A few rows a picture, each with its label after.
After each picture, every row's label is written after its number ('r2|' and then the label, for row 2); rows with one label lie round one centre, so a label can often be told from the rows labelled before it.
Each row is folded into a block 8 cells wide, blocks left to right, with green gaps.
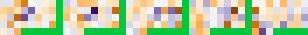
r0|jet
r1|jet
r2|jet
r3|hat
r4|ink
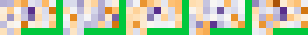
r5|jet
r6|hat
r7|jet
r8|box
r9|jet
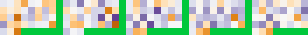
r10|jet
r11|hat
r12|box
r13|box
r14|box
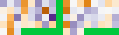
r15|hat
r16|ink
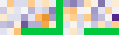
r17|box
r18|hat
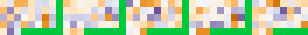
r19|ink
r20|box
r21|jet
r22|box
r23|jet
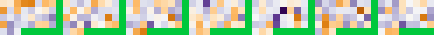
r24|ink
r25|box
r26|box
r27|hat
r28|box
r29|hat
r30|box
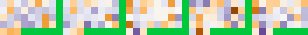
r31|box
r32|box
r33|ink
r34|hat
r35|ink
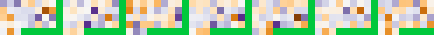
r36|hat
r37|box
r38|ink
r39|box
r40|box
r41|hat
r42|hat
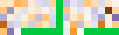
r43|ink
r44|hat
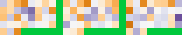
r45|jet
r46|jet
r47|ink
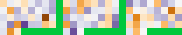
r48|box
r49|ink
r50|hat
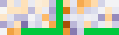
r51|box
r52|ink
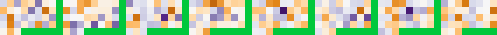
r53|hat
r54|ink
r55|hat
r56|jet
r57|jet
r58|hat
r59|jet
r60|jet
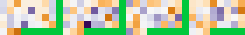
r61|box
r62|box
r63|hat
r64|jet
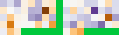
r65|hat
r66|box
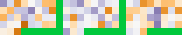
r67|jet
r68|hat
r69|jet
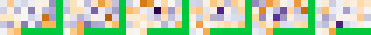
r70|box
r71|box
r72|jet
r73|jet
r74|jet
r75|box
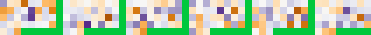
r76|jet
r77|box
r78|box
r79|hat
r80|hat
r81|box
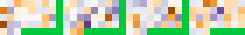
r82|ink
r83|box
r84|hat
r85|jet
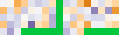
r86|ink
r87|jet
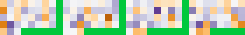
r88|ink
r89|box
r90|box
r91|box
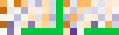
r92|ink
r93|ink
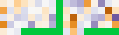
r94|ink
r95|hat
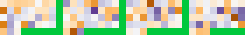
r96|ink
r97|hat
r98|jet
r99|box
